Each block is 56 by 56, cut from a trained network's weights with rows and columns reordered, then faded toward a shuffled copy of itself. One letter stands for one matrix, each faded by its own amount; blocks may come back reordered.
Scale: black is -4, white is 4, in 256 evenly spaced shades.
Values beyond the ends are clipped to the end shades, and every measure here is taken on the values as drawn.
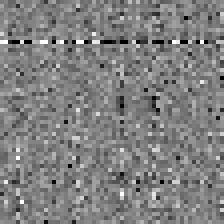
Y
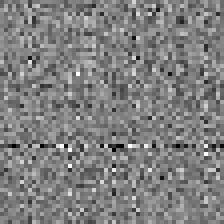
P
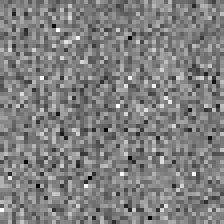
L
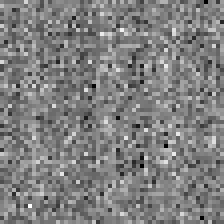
L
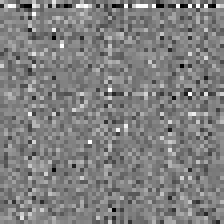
Y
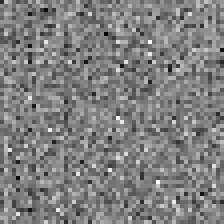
L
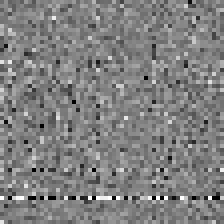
Y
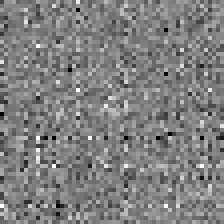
Y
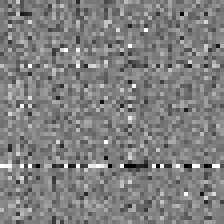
Y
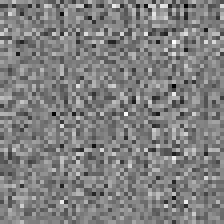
P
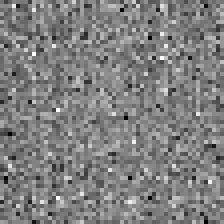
L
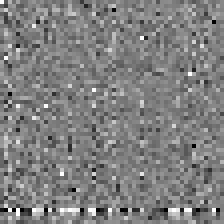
Y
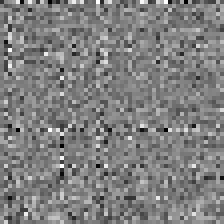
P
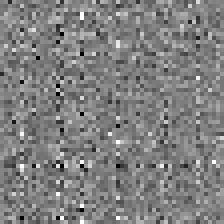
Y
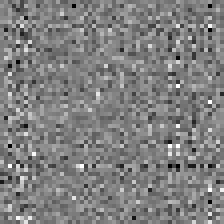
Y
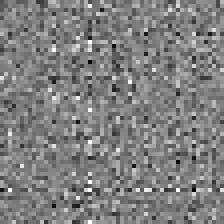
Y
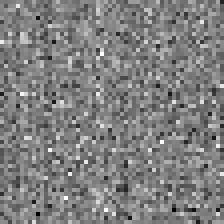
L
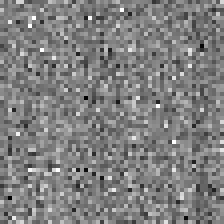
L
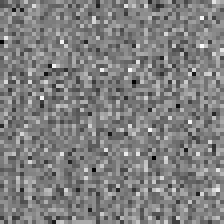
L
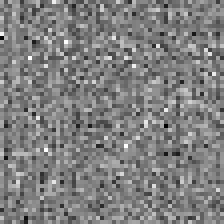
L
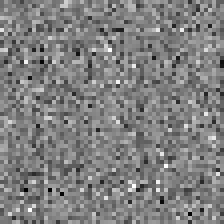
L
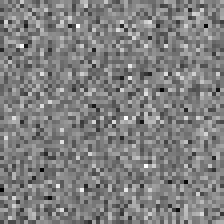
L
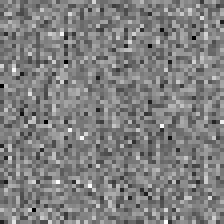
L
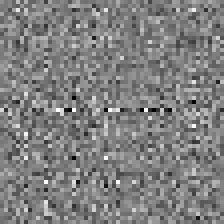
P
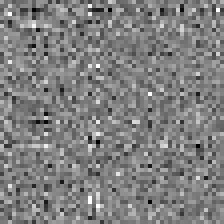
Y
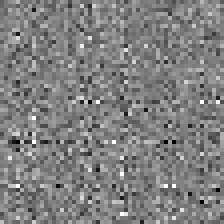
Y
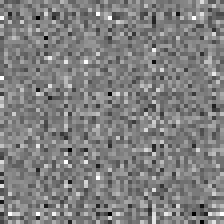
Y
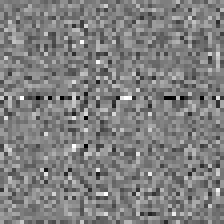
P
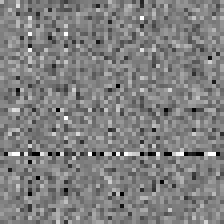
Y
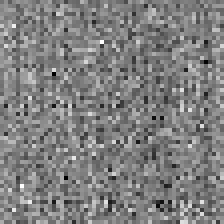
L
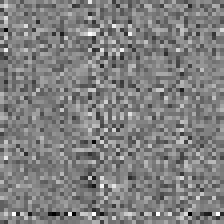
P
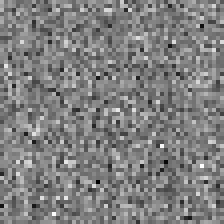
L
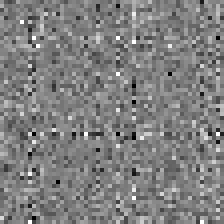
Y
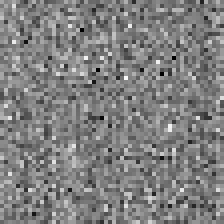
L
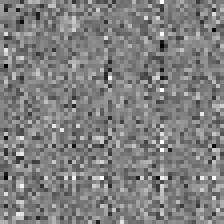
Y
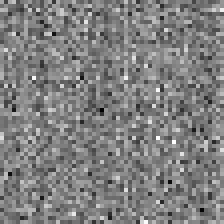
L
